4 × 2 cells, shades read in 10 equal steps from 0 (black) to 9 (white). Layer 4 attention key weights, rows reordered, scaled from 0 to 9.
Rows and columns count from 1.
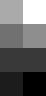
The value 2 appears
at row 3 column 1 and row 3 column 2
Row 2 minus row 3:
2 3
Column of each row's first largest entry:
2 2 1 1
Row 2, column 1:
4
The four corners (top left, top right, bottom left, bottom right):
6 9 1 0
